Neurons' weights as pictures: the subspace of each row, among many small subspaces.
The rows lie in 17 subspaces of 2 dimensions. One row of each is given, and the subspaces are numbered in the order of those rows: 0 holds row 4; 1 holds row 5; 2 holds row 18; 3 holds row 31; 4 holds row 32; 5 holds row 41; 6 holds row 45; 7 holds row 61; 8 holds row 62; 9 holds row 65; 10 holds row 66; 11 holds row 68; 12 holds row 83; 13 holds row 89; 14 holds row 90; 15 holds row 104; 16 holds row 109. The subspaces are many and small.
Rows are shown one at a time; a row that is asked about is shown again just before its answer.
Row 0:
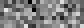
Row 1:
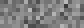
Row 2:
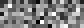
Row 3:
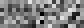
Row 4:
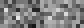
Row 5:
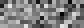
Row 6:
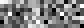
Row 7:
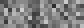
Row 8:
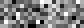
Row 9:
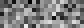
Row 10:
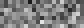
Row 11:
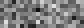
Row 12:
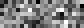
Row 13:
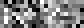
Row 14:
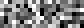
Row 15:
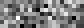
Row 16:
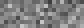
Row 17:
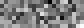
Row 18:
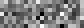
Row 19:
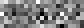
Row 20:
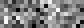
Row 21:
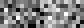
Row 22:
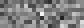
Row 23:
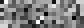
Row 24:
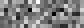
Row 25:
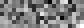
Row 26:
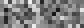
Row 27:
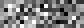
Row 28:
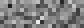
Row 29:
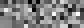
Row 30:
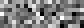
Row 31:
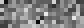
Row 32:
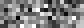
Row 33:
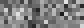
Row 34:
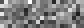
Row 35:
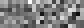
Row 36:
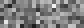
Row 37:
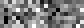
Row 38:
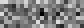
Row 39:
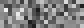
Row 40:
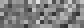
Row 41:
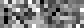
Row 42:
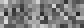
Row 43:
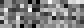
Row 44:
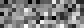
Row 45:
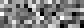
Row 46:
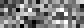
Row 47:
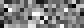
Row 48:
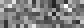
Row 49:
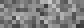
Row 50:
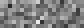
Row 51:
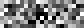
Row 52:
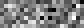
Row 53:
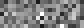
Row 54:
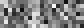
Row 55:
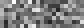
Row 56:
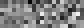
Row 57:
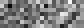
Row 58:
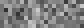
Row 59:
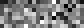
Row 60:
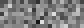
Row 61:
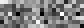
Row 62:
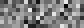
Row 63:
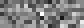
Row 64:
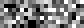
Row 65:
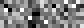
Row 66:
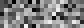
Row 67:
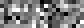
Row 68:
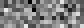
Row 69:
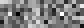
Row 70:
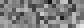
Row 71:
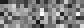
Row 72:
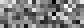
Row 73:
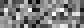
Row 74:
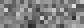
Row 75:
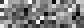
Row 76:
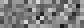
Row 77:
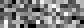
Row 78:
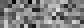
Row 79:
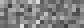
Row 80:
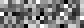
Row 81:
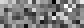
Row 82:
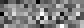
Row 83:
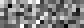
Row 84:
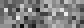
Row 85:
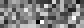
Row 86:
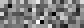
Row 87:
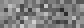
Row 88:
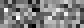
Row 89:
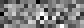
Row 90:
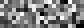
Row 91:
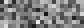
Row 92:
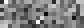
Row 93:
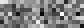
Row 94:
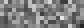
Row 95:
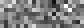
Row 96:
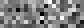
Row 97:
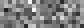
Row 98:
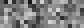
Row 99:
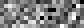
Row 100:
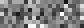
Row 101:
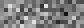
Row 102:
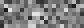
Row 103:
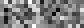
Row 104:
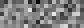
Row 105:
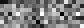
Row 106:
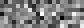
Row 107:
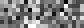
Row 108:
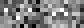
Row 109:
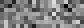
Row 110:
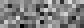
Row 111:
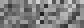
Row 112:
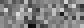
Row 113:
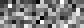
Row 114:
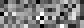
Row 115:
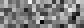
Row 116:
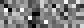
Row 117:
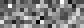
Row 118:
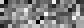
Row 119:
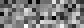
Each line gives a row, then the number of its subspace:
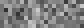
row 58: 13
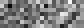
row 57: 1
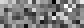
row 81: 16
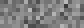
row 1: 8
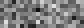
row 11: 10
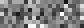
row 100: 2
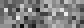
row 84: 15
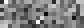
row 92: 3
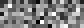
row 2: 4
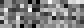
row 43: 12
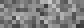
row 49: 14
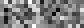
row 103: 5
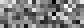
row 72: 16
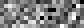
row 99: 8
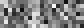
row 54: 9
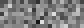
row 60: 4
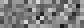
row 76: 8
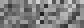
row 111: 15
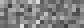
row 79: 12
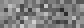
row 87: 1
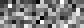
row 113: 12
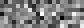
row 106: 6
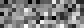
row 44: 10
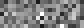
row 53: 2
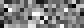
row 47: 9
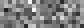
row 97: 11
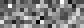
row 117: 12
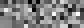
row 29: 0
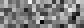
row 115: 11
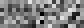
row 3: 0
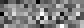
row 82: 13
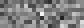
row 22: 6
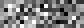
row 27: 1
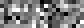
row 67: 6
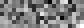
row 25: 14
